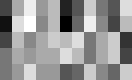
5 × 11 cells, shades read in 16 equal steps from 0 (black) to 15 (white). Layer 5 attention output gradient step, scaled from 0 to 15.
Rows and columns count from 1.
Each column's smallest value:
1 9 8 8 9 0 5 7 7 4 3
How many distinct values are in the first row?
10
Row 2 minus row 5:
-6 4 2 -1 2 -5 0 2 0 -2 -1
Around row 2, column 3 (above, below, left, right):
14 8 13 8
